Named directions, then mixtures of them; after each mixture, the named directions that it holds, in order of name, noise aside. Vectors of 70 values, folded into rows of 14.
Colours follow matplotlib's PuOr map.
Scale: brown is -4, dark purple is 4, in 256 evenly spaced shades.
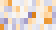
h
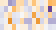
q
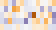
h, q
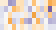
q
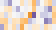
h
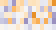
h, q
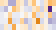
q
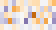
h, q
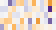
h, q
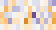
h, q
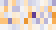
h, q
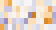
h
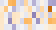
q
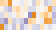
h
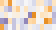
h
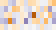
h, q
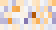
h, q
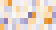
h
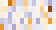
h, q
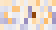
h, q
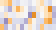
h
